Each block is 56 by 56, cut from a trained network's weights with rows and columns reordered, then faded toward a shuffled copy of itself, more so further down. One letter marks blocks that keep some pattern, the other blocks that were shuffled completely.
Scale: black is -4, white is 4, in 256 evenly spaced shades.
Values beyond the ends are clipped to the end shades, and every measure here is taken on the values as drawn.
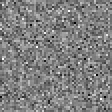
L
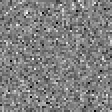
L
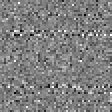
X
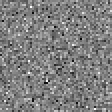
L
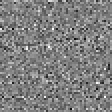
X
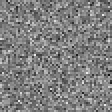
X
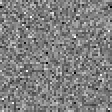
L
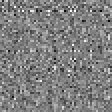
X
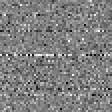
X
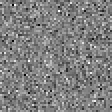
L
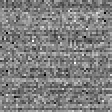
X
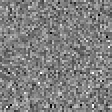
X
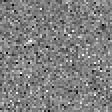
L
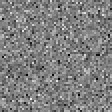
L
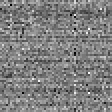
X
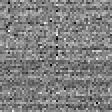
X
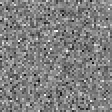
L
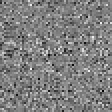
X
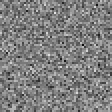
L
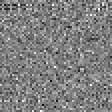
X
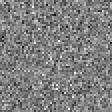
L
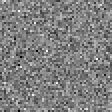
L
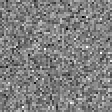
L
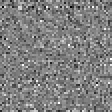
X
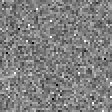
L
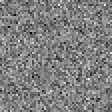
L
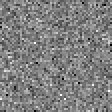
L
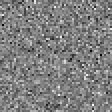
L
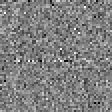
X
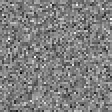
L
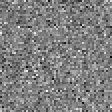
X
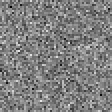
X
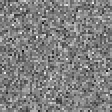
L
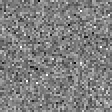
L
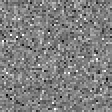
L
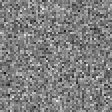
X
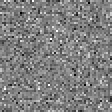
X
